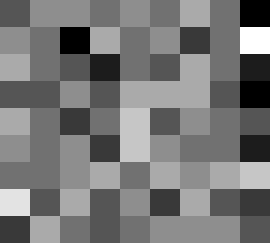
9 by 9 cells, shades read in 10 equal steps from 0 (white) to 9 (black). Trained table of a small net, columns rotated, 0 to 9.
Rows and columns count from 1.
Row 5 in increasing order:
2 3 4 5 5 5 6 6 7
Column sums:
39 44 46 49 35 42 36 44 55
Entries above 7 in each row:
1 1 2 1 0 1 0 0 0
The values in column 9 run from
0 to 9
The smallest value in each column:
1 3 3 3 2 3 3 3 0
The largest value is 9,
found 3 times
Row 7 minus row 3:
2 0 -2 -5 0 -3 1 -2 -6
